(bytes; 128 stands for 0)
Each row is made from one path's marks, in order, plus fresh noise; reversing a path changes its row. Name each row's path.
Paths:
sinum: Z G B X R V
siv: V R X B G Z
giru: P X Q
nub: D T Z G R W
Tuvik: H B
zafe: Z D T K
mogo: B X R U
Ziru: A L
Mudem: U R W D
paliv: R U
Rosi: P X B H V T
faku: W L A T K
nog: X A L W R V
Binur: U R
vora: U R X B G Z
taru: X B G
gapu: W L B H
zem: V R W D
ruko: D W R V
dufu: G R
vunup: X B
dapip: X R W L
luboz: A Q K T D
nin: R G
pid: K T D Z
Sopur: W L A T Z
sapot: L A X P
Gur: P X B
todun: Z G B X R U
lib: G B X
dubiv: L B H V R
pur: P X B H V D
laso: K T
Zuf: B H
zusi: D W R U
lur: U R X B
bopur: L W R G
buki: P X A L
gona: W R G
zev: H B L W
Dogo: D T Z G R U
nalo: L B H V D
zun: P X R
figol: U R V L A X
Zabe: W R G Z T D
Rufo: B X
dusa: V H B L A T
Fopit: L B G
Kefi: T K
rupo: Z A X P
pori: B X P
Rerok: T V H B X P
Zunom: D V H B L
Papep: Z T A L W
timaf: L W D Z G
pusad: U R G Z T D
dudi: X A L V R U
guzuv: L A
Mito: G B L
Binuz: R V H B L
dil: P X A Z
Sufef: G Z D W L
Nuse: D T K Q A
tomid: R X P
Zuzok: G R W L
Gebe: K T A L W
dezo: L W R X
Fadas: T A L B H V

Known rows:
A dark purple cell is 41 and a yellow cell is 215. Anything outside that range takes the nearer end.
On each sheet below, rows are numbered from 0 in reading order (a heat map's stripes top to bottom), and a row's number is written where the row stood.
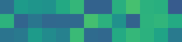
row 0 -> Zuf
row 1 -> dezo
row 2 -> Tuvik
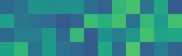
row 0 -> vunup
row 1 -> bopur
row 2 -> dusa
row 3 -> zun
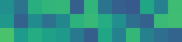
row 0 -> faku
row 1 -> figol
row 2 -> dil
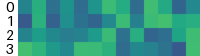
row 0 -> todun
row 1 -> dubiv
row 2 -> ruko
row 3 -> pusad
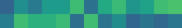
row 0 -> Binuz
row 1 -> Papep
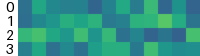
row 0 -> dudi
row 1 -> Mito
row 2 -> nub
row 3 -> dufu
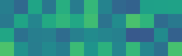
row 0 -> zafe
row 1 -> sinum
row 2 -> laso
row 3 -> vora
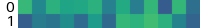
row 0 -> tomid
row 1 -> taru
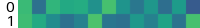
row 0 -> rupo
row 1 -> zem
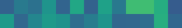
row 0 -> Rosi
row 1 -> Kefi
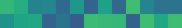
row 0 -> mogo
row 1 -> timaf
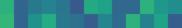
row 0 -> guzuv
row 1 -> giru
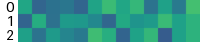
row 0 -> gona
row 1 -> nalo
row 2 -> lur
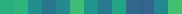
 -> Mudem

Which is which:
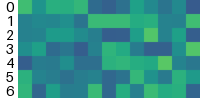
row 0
buki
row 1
nin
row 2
Gur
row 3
zusi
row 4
Fopit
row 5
dapip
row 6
Rufo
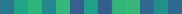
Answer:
nog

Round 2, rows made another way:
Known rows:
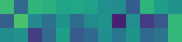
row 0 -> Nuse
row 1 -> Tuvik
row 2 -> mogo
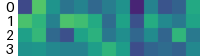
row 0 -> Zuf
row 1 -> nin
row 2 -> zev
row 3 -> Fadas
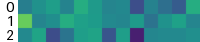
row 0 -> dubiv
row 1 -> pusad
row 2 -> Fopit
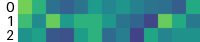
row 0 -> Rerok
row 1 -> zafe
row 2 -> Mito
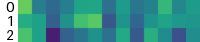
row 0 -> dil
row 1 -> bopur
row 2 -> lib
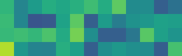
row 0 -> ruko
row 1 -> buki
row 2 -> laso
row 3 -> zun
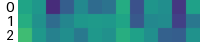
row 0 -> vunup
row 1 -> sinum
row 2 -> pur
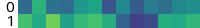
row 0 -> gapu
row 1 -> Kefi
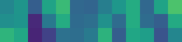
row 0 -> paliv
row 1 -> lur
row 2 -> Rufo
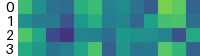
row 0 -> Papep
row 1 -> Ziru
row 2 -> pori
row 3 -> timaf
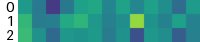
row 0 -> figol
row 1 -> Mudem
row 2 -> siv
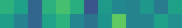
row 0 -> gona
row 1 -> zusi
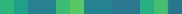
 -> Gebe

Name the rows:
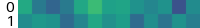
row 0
nog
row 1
Zunom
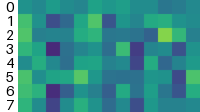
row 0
nalo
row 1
dezo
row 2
Sopur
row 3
taru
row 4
Binuz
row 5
dufu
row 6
Gur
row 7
vora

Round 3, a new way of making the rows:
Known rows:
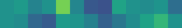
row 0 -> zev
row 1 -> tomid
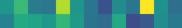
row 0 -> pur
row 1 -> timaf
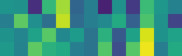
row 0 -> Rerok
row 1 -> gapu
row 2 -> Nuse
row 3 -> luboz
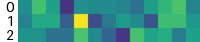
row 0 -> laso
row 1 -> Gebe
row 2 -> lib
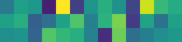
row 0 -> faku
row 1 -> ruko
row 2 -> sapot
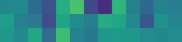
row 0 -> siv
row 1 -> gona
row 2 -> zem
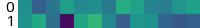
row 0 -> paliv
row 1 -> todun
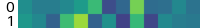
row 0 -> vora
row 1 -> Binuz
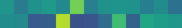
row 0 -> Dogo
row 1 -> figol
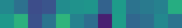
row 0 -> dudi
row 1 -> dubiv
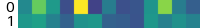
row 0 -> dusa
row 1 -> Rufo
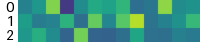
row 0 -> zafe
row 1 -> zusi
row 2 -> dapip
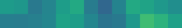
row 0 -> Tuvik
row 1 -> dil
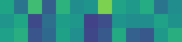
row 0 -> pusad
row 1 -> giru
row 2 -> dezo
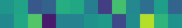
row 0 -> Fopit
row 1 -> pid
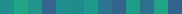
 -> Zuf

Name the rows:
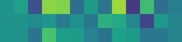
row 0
Zunom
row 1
Binur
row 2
guzuv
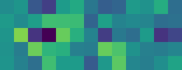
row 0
pori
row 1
nub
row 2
sinum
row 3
Mudem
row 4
lur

